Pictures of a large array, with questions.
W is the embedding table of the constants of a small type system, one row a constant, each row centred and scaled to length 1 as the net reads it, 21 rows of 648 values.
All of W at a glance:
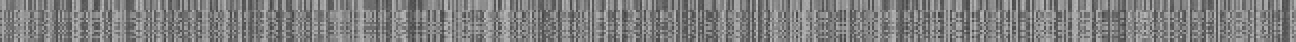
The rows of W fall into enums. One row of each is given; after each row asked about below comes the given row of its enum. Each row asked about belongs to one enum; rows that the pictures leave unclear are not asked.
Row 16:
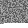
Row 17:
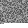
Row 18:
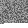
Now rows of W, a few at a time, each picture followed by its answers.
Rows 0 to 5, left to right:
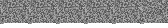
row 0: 16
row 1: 16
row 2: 16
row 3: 16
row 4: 16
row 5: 17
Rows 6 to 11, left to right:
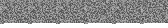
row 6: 18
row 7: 18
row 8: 18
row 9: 17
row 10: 18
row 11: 16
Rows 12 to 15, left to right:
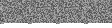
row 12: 17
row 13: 16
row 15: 18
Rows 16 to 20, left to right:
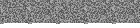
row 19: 17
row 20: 17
